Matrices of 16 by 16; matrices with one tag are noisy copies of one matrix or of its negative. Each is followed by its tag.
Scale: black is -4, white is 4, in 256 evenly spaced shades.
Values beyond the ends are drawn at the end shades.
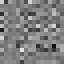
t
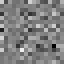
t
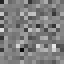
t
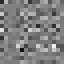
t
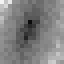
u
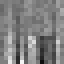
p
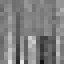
p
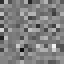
t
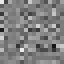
t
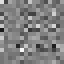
t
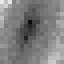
u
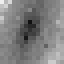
u
